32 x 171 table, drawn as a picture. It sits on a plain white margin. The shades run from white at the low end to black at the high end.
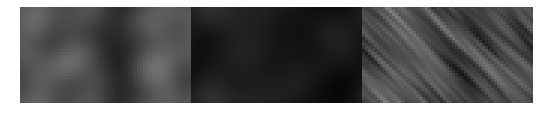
The table splits into one row of 3 panels. Panel 1,1: high, smooth. Panel 1,2: very high, smooth, faint in contrast. Panel 1,3: high, slanting down to the right.
